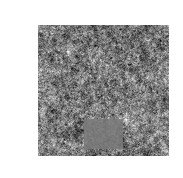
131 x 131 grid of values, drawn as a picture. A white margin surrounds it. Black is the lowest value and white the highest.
There is no overall slope. An odd patch, calmer than its surroundings, sits in the bottom middle. Overall the values sit about 50% of the way up the scale. The bottom middle is the smoothest part. The values follow a bell shape.
